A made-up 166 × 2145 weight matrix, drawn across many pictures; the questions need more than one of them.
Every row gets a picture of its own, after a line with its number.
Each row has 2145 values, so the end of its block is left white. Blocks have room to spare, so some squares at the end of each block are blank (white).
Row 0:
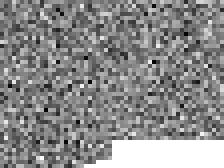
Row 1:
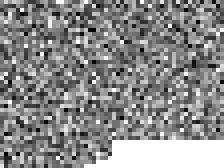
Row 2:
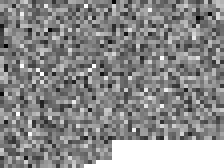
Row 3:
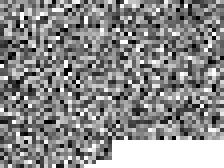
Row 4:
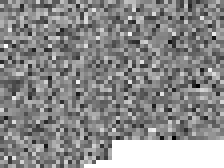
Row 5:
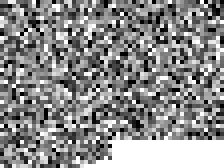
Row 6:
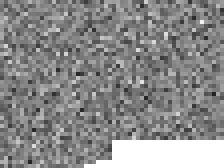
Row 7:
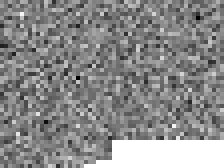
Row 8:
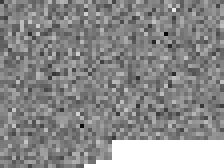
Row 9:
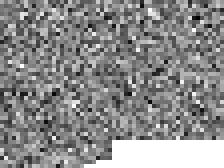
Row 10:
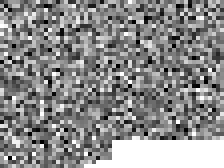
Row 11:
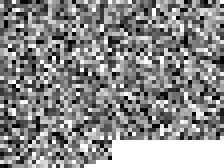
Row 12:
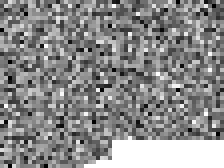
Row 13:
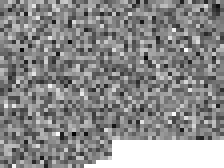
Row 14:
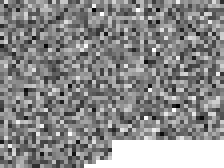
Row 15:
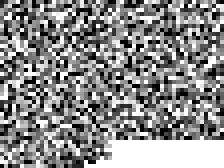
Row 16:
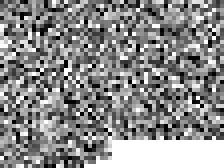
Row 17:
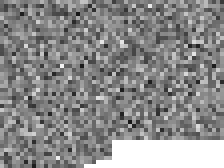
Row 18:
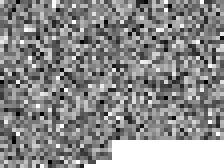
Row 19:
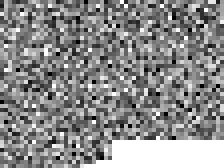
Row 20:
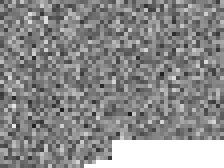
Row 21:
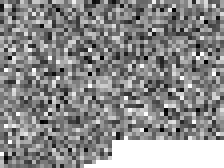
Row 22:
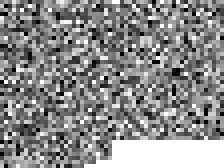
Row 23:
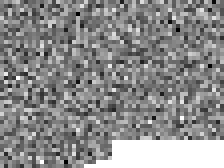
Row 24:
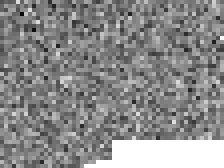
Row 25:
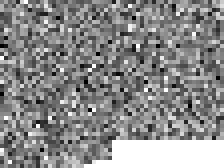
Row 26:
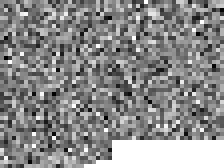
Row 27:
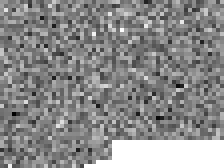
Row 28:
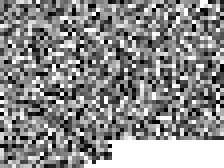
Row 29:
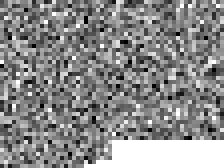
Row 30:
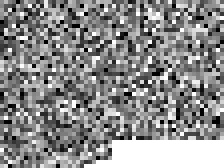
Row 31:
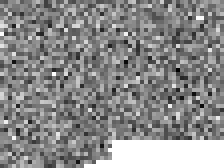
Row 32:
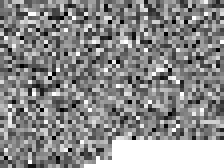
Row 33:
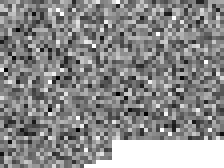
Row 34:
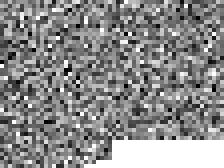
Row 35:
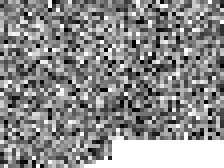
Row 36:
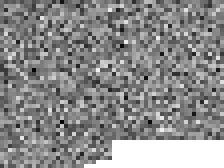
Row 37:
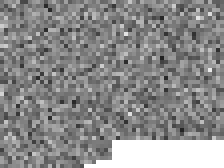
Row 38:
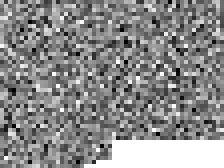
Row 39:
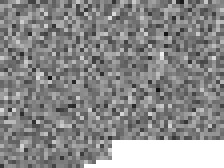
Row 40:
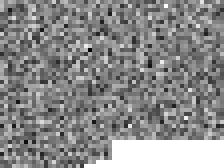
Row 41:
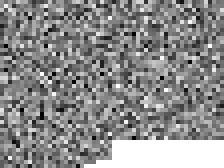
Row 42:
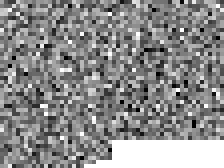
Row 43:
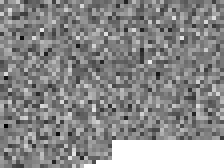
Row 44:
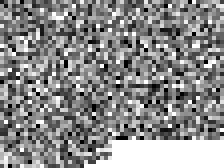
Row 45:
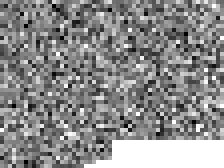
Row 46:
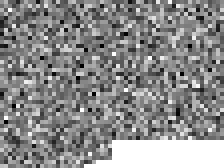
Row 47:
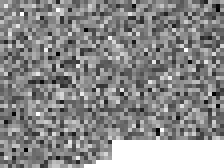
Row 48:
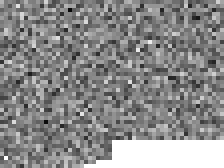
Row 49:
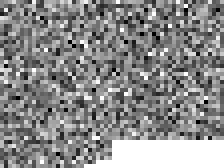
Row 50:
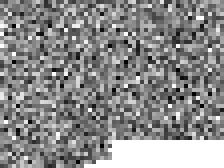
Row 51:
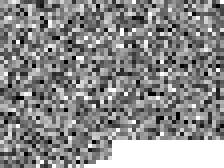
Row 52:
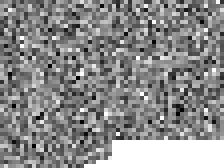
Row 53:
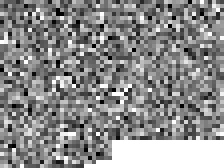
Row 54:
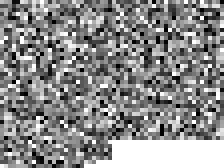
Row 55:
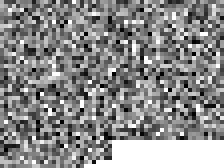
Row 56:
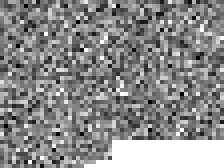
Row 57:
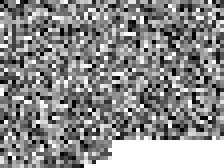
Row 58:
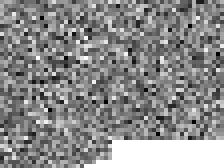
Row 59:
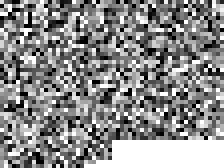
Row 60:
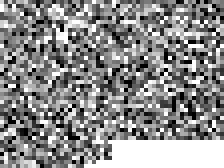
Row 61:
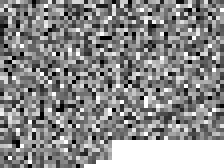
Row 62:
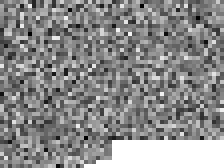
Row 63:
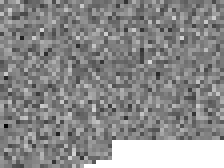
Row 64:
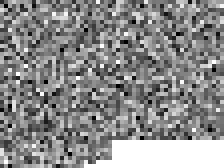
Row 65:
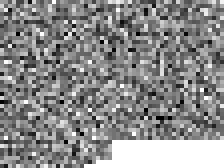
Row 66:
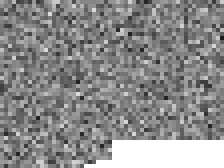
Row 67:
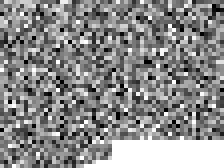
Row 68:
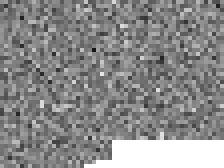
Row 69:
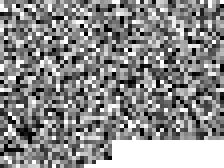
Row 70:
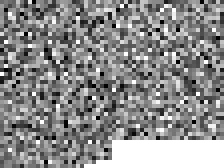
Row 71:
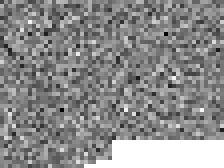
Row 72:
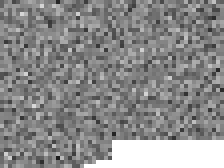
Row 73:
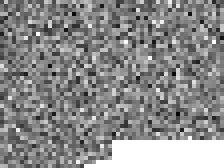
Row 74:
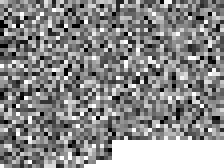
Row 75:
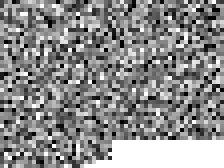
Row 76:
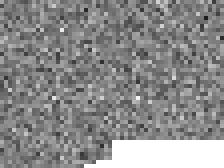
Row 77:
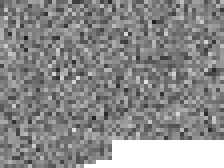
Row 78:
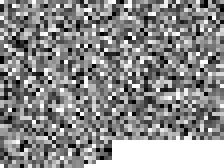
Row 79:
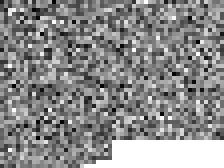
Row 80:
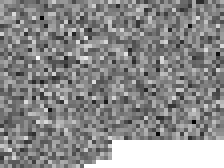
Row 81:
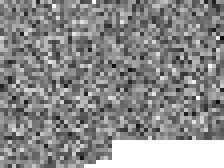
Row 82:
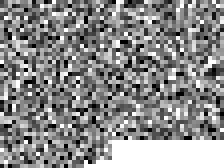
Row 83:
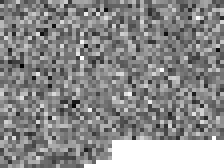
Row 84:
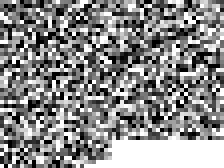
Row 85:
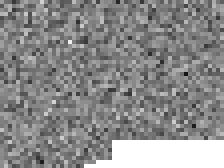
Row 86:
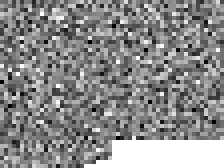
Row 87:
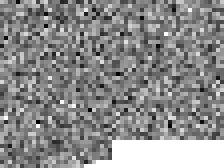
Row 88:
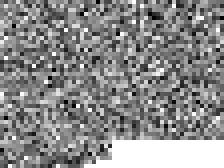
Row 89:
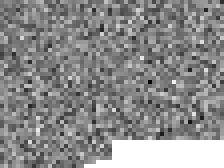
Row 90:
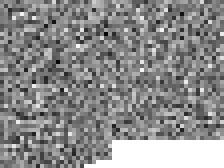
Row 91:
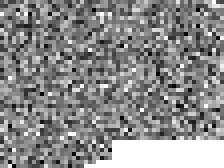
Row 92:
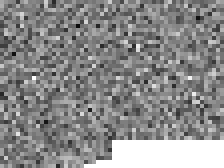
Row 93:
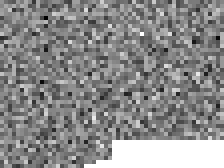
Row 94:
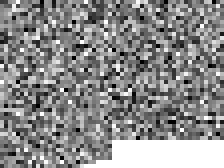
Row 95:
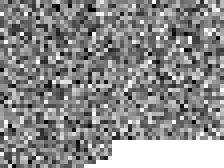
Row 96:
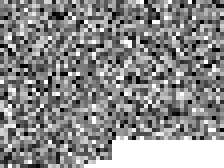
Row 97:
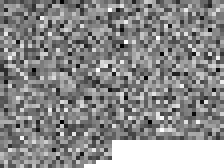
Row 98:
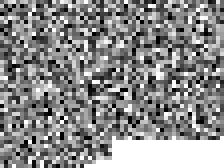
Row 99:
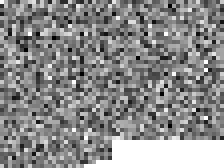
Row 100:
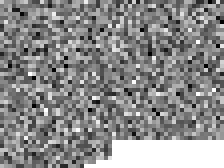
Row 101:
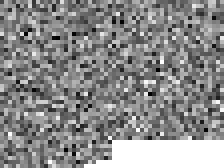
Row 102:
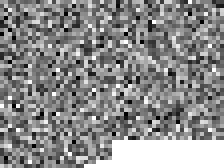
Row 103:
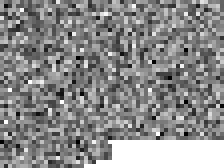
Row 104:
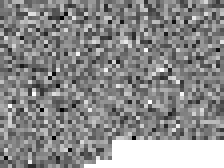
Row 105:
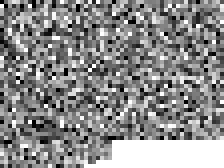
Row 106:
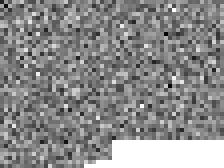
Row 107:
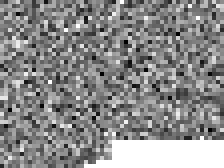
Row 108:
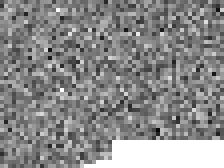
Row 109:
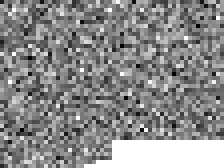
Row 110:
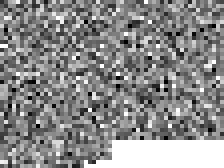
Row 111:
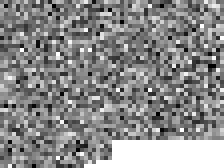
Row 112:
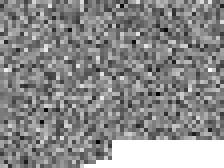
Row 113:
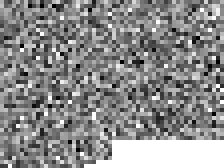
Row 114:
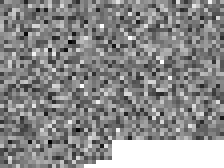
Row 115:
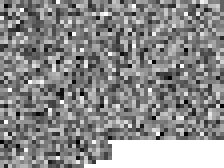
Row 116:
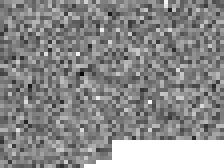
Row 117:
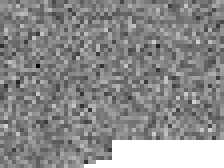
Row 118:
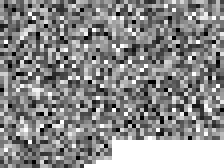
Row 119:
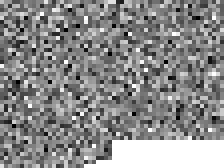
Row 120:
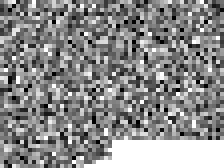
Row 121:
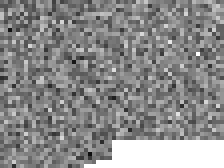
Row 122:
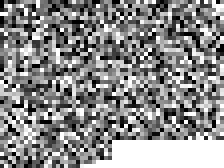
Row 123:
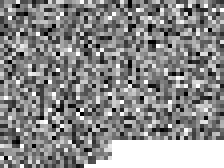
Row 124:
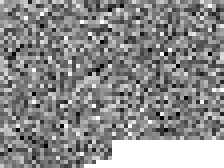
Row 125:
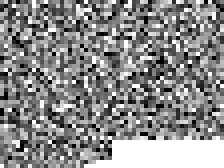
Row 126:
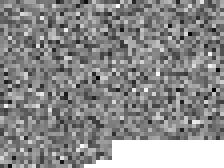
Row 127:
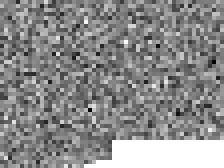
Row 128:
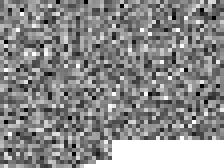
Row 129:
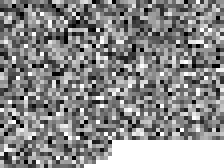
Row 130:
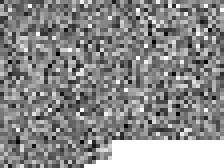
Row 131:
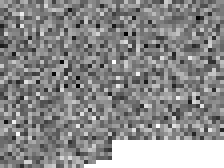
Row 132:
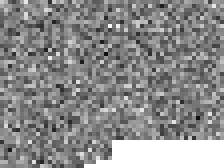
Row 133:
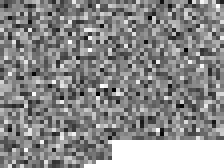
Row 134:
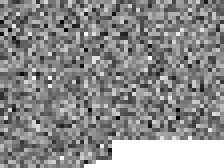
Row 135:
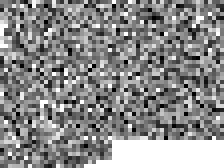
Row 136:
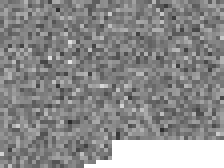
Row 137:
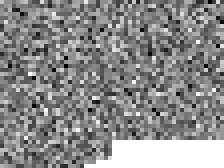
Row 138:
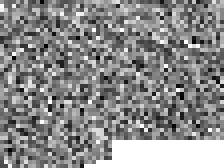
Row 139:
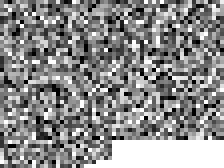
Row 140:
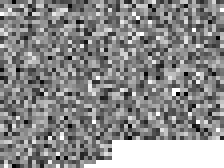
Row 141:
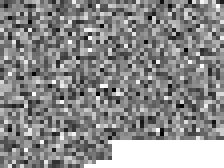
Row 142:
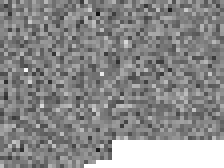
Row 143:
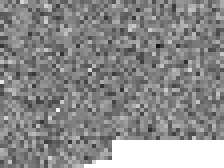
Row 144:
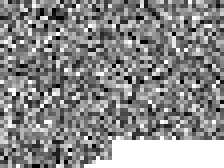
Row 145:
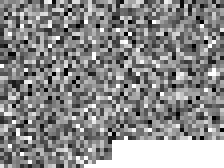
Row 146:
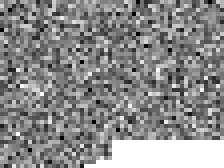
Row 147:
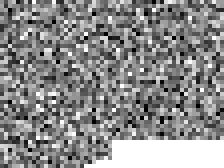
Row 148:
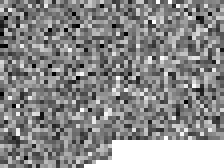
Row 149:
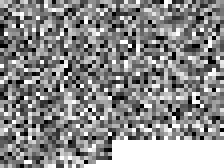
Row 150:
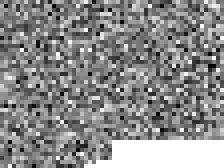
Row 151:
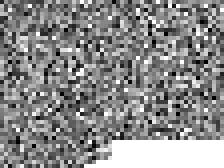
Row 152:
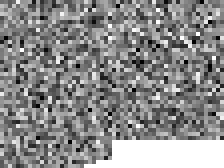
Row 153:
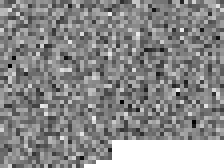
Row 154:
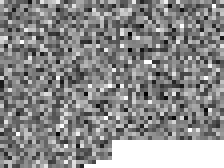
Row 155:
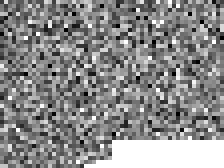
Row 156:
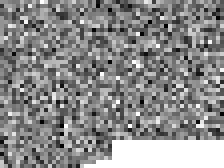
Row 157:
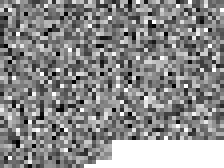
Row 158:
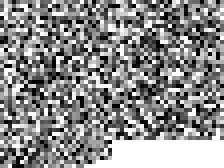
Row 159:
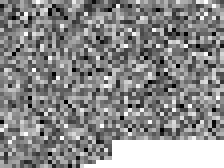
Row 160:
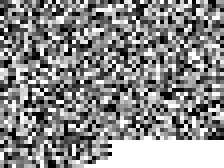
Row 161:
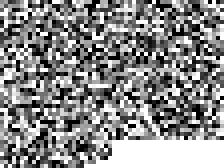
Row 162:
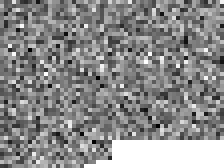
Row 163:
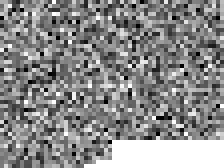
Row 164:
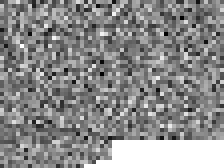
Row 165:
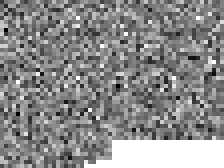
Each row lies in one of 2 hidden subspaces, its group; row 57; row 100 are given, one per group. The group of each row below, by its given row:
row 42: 100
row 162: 100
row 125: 57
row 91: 100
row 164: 57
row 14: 100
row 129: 100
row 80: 100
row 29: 57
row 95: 100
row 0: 100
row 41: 57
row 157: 57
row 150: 100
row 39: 57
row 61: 57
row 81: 100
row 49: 100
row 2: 57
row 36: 100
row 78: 57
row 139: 100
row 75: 100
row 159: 100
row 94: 100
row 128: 100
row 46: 57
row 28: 100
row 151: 57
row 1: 100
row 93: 100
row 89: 100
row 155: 57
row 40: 100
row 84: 100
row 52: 57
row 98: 100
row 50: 57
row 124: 100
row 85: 100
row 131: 57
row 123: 57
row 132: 100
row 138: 100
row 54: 100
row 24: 100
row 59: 100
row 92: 57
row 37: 57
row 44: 57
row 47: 100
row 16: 57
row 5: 100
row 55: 100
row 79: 100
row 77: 57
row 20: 57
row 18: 100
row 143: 57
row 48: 57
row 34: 57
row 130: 57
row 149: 57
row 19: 100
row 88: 57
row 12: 100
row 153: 100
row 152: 100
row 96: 57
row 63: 100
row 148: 57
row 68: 57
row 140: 100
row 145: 57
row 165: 57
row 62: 57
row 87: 57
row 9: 57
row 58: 100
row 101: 100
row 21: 100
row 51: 100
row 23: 100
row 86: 57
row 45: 100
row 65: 100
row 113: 100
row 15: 57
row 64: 57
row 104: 57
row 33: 100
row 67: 100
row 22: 100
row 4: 57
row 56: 100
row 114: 100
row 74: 57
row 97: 100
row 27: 100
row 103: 100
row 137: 100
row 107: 57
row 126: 100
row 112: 100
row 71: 57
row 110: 57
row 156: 100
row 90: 100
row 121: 100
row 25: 57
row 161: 100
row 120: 100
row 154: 100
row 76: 100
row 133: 100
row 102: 57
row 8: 57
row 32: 57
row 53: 100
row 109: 100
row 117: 57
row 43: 100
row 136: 100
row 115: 100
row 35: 100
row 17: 100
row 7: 57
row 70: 100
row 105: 57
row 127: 57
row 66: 100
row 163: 100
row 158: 100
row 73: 57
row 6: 57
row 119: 57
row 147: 100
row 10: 57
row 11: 100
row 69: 100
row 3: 57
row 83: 57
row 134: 57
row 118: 100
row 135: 57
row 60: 100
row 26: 57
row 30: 57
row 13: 100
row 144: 57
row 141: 100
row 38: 57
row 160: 100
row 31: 57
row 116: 57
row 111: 100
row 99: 57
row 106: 57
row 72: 100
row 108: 100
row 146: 100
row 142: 57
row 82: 57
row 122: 100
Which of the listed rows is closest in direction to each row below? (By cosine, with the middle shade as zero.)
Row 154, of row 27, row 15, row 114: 27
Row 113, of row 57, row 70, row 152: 152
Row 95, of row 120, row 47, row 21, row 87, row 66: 21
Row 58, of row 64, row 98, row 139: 98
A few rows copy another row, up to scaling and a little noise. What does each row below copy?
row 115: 103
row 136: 161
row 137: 100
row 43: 63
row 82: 29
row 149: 131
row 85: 59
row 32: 104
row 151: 130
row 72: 75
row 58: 80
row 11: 162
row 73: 155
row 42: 153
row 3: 34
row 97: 36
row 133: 141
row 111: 150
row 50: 31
